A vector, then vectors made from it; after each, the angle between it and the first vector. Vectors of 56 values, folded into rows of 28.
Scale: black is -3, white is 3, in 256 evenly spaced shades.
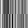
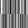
partly aligned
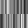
partly opposed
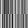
nearly parallel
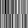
partly aligned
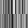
partly aligned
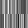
partly opposed
